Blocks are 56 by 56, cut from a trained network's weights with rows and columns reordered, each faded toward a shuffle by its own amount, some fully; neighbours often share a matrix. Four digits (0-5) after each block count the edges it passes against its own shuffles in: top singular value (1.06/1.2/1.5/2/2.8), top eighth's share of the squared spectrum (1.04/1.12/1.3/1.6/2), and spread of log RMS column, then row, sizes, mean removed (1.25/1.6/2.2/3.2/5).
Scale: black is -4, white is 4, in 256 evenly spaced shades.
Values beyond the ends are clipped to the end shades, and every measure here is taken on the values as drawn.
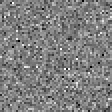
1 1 0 0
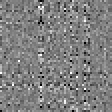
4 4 3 2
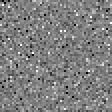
0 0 0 0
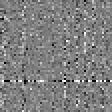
4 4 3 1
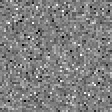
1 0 0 0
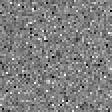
0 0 0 0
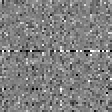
4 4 2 2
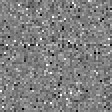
2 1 0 0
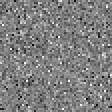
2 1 0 0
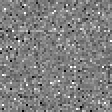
1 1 0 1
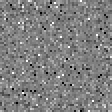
0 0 0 0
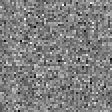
2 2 0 1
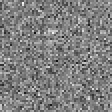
3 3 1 1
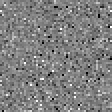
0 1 0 1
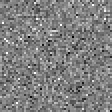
0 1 0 0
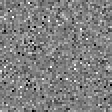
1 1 1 0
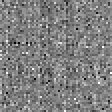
2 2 0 1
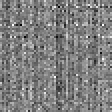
4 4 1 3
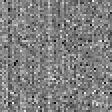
3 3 0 2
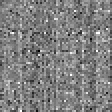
3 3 0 2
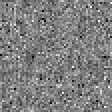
0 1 0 0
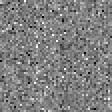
1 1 0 0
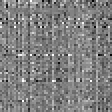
4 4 1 3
